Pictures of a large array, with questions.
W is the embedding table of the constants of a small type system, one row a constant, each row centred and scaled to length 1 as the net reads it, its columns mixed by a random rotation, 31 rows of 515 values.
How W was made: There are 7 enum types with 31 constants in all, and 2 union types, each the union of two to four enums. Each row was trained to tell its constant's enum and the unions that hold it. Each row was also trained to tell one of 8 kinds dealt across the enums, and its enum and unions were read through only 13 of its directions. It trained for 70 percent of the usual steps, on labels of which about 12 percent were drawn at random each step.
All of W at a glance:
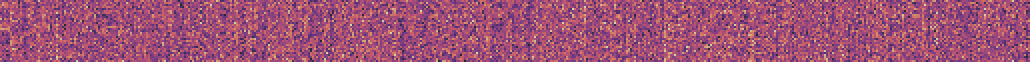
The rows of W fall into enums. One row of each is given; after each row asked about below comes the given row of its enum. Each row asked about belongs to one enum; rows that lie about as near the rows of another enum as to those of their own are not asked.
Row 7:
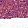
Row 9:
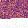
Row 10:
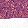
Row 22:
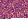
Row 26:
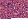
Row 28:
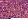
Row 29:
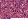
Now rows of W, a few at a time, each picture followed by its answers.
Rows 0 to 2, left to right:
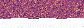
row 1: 28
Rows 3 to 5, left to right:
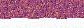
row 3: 9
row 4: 7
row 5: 26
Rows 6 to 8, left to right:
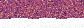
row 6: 26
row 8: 7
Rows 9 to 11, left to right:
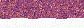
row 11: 7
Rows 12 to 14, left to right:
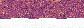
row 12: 28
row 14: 28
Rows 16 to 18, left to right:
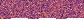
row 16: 29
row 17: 29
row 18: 10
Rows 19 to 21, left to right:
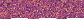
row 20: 10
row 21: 26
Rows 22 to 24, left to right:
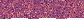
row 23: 9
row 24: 10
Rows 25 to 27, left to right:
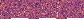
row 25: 29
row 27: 26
